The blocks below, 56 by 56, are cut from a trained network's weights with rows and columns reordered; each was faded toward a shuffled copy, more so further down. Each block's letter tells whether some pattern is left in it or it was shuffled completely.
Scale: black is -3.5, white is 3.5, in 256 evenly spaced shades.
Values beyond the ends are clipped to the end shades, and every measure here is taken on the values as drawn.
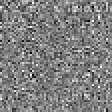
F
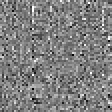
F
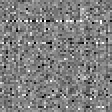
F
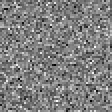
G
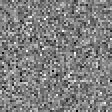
G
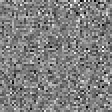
F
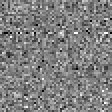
F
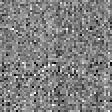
F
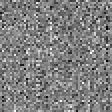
F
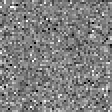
G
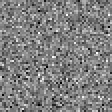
G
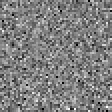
G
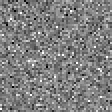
G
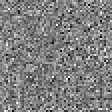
F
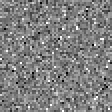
G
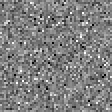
G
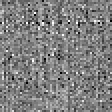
F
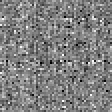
F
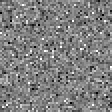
G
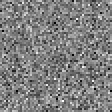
G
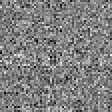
F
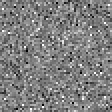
G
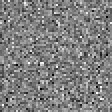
F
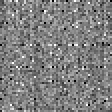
F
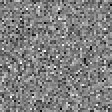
G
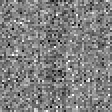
F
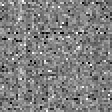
F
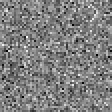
G
